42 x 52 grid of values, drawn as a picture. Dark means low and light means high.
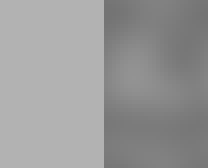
The table splits into one row of 2 panels. Panel 1,1: high, flat. Panel 1,2: middling, smooth, faint in contrast.
